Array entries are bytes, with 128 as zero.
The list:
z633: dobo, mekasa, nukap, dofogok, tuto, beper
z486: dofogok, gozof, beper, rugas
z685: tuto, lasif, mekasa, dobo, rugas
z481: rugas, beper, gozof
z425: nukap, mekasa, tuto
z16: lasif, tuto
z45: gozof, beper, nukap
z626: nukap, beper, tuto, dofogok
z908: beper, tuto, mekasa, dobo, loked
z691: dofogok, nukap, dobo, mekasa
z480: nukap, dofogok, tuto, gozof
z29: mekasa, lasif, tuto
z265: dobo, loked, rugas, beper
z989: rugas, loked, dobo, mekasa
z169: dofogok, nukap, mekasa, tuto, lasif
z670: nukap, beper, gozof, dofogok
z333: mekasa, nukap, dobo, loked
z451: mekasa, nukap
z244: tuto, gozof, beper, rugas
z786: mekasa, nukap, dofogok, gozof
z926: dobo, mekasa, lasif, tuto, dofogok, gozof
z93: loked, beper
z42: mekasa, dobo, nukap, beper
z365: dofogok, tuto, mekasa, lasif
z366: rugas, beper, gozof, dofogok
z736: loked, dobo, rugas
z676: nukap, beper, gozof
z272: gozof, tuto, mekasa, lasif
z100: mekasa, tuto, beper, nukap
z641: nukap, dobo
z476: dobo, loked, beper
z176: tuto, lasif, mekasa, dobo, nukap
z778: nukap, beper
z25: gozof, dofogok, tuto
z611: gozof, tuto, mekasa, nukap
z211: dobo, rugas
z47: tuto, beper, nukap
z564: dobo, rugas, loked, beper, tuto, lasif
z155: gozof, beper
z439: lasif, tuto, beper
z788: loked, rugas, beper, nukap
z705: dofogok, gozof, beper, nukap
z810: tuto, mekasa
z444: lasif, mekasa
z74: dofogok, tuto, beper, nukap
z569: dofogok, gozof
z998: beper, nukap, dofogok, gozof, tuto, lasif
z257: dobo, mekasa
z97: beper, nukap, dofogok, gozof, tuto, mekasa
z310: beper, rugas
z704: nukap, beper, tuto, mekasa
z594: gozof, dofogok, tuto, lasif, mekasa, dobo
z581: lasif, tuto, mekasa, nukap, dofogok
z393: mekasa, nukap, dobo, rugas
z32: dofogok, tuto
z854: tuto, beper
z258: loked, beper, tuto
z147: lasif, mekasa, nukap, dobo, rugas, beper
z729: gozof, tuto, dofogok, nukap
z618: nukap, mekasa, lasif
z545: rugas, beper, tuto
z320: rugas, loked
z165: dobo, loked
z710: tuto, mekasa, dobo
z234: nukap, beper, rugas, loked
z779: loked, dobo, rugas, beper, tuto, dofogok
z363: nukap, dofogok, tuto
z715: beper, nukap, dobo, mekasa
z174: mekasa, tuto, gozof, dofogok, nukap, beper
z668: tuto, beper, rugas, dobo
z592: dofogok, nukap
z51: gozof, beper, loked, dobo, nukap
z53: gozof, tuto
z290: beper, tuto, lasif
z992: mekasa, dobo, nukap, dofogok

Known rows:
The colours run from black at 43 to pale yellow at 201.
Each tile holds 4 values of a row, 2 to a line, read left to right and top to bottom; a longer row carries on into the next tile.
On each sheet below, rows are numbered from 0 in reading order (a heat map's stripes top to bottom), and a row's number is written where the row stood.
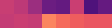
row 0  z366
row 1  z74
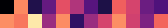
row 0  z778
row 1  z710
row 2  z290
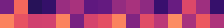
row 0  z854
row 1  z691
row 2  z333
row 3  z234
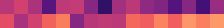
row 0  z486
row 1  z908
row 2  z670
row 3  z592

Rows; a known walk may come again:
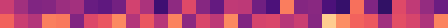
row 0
z581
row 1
z691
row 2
z234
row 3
z147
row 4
z176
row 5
z25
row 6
z93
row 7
z998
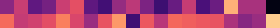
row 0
z633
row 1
z439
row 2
z393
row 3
z74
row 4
z53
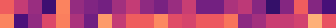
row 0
z685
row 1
z365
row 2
z670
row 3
z174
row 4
z908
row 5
z676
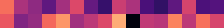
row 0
z594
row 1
z545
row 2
z257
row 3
z100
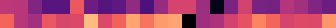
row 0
z779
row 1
z45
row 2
z592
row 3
z211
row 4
z705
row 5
z729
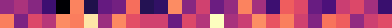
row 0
z333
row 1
z778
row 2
z854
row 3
z569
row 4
z155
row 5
z290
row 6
z244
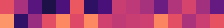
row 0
z710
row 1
z47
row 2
z366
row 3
z486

